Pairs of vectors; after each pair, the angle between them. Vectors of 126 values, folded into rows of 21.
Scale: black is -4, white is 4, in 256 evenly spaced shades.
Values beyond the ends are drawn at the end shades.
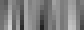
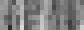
nearly opposite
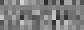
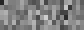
partly aligned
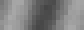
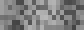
partly opposed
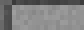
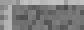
nearly opposite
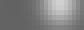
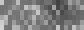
partly opposed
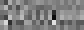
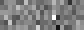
partly opposed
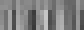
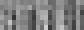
nearly parallel
